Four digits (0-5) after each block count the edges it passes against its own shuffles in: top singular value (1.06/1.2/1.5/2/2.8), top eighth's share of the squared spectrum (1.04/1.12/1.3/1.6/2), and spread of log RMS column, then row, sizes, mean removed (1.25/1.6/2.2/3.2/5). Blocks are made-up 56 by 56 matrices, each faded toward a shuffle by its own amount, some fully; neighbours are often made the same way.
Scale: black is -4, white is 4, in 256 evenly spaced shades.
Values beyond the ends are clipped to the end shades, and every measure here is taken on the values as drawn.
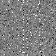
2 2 2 0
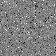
1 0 0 0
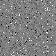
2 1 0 0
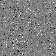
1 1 1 0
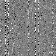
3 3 3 0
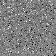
0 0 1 0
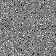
0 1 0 0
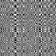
5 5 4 3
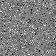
2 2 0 0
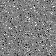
2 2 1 0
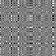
5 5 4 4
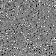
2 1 0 0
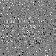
3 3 1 1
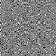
4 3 2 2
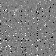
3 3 1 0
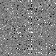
3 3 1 1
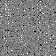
3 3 1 0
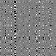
4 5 3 2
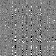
4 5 3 2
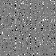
3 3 2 1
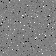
1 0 0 0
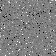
0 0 0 0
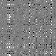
4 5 3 2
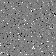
1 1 0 1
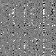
4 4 2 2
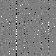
4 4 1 0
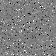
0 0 0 0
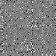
3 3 2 1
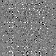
3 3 2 1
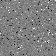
0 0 0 0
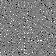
2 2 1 0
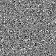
0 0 0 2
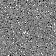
0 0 0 0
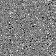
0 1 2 0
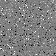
2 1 0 0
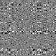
4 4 2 3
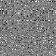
4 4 1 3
